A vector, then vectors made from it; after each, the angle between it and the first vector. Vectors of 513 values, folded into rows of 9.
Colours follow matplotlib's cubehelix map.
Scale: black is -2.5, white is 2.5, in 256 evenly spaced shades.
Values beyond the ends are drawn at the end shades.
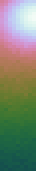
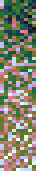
partly opposed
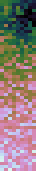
nearly opposite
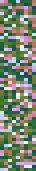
orthogonal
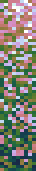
partly aligned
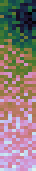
nearly opposite
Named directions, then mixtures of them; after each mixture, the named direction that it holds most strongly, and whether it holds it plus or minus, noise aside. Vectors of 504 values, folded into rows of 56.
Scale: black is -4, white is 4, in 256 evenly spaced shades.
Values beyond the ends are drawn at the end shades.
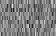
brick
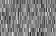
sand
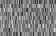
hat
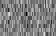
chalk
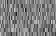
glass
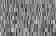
glass, plus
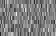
glass, minus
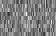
chalk, minus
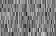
sand, minus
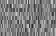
brick, plus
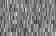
glass, minus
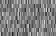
sand, minus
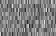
brick, plus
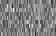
brick, minus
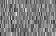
glass, minus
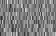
glass, minus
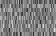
hat, plus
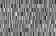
hat, plus
